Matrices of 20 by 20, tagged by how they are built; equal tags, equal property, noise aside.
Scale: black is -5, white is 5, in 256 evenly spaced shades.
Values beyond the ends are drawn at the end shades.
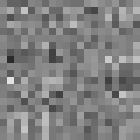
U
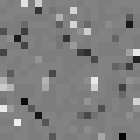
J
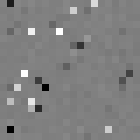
J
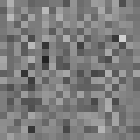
U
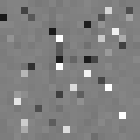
J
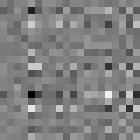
U
